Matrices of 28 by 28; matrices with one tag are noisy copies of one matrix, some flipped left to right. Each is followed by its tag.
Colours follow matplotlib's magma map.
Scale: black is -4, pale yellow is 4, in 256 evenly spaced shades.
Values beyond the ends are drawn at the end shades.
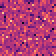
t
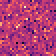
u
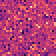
u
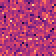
t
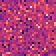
u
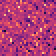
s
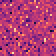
s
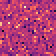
u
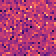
u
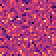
t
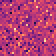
s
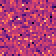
t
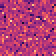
t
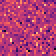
s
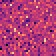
s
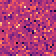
u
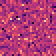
t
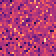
s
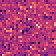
u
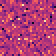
t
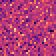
s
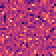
t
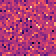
u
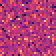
t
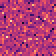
t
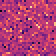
u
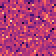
t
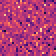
s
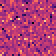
t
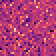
s
